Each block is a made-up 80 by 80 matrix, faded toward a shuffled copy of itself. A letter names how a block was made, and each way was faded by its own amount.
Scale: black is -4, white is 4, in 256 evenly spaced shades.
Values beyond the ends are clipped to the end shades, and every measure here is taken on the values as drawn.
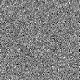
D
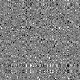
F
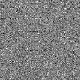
D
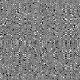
F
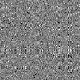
F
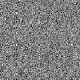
D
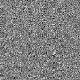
D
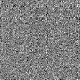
D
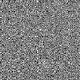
D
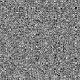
D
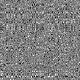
F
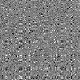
F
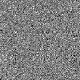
D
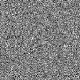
D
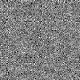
D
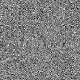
D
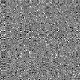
F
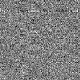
D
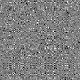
F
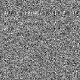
D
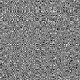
F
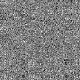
D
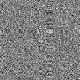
D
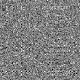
D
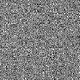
D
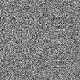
D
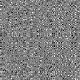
F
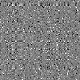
F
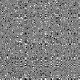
F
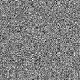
D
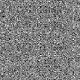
D
